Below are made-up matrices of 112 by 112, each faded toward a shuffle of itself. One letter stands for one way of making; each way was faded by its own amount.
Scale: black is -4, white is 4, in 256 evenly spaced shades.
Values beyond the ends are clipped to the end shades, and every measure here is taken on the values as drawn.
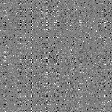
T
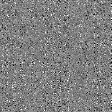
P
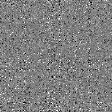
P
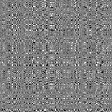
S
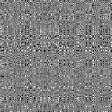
S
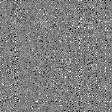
P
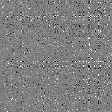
T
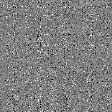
P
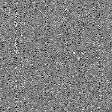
P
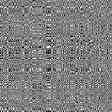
S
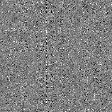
P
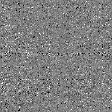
P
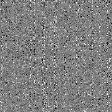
P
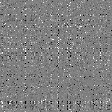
T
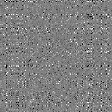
T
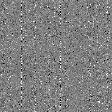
P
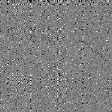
T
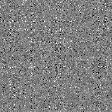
P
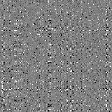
T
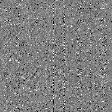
P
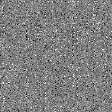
P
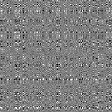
S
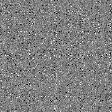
P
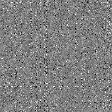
P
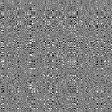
S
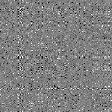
T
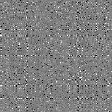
T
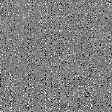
P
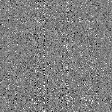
P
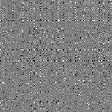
T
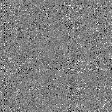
P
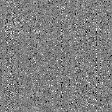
P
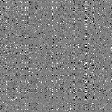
T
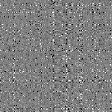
T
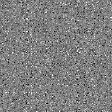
P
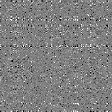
T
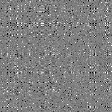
T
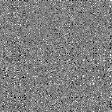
P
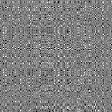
S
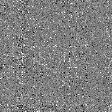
P
